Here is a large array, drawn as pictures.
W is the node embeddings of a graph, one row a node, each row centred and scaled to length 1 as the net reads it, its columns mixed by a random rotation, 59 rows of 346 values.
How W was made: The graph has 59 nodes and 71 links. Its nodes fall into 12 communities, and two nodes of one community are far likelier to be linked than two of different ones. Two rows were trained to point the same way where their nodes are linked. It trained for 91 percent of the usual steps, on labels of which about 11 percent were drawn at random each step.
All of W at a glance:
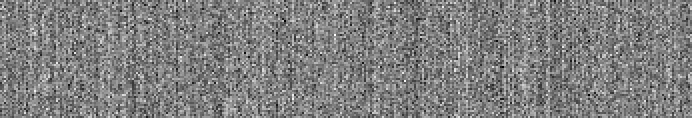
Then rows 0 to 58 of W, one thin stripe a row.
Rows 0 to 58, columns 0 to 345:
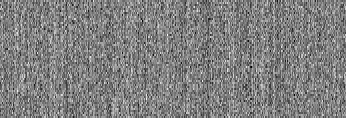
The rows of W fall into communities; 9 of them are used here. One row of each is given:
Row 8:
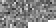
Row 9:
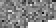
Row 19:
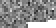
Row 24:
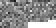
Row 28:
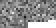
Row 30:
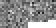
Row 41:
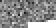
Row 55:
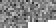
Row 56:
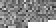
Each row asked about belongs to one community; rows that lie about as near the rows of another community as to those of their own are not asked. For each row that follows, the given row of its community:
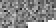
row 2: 41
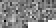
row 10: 41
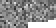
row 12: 9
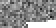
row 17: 19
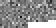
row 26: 55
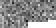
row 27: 8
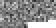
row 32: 28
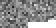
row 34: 30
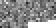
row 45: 24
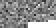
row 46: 28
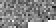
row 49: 56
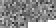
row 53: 8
